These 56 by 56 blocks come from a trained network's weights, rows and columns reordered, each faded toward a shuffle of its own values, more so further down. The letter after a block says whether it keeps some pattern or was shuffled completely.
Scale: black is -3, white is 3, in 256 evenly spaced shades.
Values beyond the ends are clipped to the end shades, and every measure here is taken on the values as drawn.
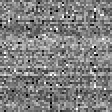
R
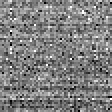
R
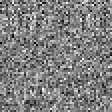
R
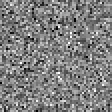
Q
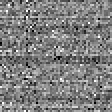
R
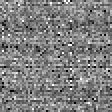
R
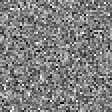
Q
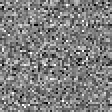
R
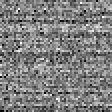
R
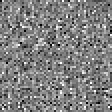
R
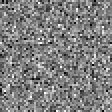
Q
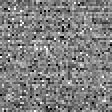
R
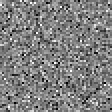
Q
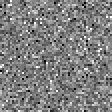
Q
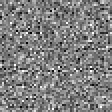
R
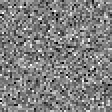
Q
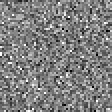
Q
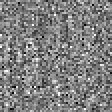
R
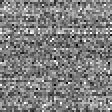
R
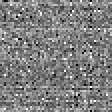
R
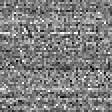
R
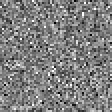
Q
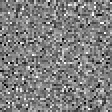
R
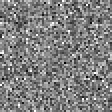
Q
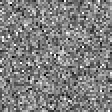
Q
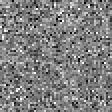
R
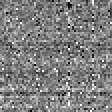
R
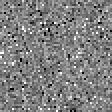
Q
